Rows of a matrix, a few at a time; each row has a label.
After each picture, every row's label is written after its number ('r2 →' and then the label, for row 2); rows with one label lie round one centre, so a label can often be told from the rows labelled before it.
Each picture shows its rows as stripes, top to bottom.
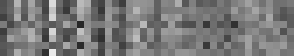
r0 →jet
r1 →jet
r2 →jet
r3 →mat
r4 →jet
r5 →jet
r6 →mat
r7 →jet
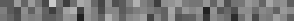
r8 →jet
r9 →mat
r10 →mat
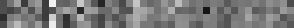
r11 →jet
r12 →mat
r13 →jet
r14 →jet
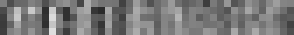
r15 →mat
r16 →jet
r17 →jet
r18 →jet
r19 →jet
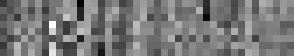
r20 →mat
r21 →mat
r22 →mat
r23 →jet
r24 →jet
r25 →mat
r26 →jet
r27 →jet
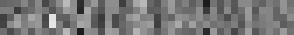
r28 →mat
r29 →mat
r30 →jet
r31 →jet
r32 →mat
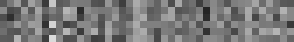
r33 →jet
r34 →mat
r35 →mat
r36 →jet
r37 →mat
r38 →jet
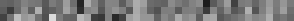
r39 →mat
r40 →mat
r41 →jet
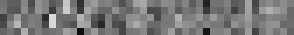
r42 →mat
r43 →mat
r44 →jet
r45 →jet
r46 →mat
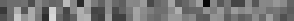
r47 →mat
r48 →jet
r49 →jet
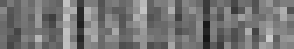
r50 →mat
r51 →mat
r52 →mat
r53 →mat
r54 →mat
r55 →mat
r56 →mat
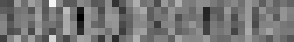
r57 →jet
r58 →mat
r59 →mat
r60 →mat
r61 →mat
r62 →jet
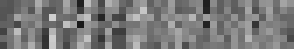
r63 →mat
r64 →mat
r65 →jet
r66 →mat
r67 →jet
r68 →jet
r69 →jet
